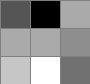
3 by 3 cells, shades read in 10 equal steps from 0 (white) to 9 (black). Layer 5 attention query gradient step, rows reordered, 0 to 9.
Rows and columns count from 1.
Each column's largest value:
6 9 5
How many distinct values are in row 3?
3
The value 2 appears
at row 3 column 1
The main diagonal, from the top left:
6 3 5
